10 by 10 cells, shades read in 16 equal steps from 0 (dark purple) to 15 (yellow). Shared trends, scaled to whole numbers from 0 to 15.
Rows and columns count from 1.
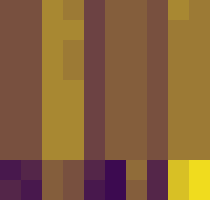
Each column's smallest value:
1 1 6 5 1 0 6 2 8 8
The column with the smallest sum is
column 5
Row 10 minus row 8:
-3 -4 -3 -4 -3 -6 0 -3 5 7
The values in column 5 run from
1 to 4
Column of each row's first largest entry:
3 3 3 3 3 3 3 3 10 10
